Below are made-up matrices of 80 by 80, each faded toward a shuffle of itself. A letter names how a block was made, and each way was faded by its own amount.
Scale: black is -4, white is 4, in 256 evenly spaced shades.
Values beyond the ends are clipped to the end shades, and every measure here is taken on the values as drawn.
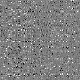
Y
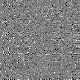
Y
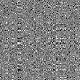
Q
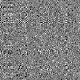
Q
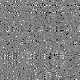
Y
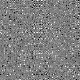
Y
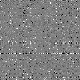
Y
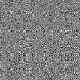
Q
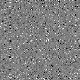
Y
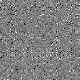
Y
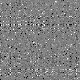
Y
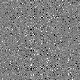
Y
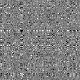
Q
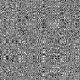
Q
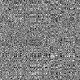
Q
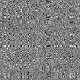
Q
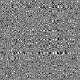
Q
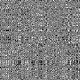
Q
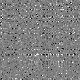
Y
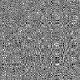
Q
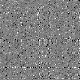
Y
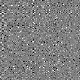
Y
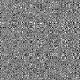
Q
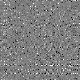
Y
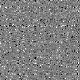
Y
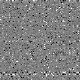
Y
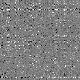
Y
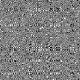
Q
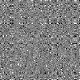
Q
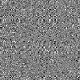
Q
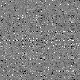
Y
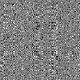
Q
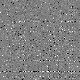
Y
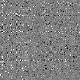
Y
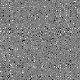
Y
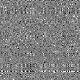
Q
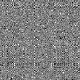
Q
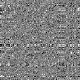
Q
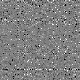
Y
